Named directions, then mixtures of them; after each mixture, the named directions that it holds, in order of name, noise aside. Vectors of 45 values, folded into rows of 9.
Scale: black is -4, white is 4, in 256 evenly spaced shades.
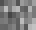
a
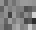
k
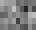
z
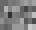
a, k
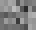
a, z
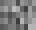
a, z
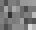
a, k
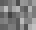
a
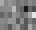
k, z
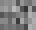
a, z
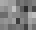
z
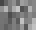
a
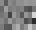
k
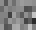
k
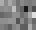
k, z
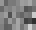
k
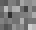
a, k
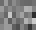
k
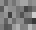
k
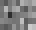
a, k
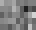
k, z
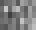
a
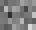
a, k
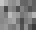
a, z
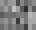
a, z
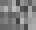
a, z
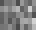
a, k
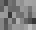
k, z
